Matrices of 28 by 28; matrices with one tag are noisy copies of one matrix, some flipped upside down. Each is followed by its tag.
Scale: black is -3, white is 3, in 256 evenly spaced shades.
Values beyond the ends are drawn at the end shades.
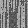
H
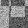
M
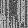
H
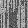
H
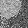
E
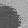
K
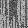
H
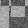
M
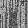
H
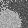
E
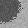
K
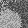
E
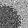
K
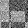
M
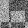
M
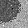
K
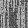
H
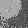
E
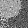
E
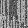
H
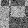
M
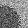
K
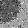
K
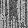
H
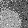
E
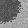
K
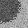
K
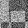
M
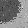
K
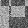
M
